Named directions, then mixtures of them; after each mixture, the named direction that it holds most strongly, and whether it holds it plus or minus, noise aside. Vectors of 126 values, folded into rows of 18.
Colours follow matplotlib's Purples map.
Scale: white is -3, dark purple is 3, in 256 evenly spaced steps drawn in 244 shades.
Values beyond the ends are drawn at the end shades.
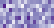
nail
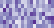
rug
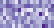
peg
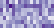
peg, plus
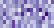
peg, minus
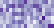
nail, minus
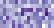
peg, minus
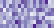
rug, minus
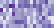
rug, minus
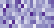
rug, plus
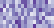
rug, minus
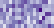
nail, minus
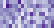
rug, plus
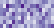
nail, minus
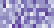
rug, minus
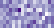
peg, plus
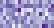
peg, plus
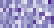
rug, plus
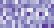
peg, plus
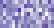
peg, plus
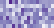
peg, minus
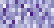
nail, minus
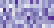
peg, minus
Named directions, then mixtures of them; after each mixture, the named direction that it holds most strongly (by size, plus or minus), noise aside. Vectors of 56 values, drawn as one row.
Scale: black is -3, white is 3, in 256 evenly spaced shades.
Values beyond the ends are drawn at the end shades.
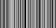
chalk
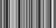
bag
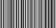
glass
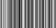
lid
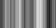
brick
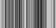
brick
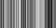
brick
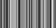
bag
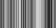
brick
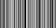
chalk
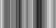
brick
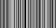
chalk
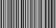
glass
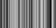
bag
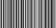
glass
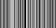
chalk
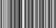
lid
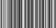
lid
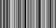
chalk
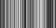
brick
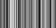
bag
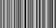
chalk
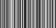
chalk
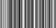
lid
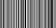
glass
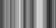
brick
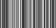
lid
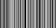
chalk
